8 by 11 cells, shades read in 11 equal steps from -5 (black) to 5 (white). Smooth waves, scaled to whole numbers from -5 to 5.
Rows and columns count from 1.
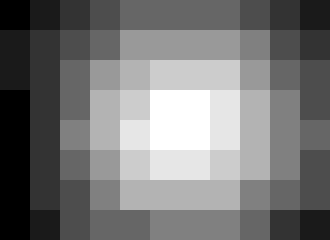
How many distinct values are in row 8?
6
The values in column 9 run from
-2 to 2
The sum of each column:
-38 -26 -12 2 13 19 19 16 4 -10 -20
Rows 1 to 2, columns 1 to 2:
-5 -4 / -4 -3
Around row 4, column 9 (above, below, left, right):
1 2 4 0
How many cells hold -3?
10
